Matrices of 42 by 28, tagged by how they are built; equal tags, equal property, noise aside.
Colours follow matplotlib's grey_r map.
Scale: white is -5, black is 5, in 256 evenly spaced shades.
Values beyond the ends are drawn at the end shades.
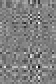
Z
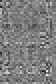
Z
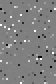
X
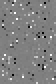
X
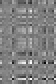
Z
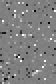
X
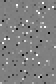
X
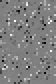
X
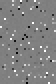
X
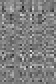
Z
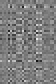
Z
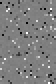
X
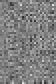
Z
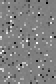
X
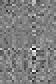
Z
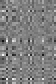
Z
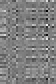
Z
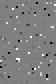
X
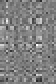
Z
